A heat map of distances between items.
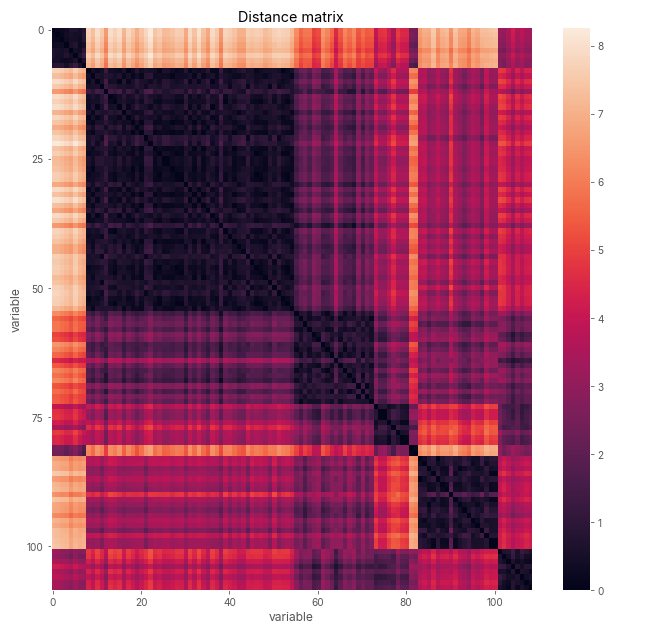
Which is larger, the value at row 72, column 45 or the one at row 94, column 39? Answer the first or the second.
the second
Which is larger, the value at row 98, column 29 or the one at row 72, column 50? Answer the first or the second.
the first
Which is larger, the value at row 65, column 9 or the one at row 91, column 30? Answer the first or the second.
the second
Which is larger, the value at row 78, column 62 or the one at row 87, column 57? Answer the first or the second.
the first
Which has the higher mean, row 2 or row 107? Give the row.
2
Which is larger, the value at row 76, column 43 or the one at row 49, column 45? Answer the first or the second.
the first
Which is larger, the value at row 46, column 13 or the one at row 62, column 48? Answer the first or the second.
the second
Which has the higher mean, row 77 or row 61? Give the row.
77
